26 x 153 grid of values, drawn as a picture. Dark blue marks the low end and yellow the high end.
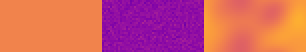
It is made of 1 by 3 panels. Panel 1,1: high, flat. Panel 1,2: low, fine-grained, faint in contrast. Panel 1,3: high, smooth.
